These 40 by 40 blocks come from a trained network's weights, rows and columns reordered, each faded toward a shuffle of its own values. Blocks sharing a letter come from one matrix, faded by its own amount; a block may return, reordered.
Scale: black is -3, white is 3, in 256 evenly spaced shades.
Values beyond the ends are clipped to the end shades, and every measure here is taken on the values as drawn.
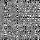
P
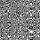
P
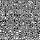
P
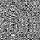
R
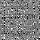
P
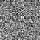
R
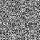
R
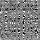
P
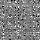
P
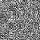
R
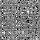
P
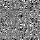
P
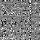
P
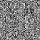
R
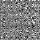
P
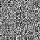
R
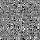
P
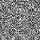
R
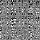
P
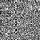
R
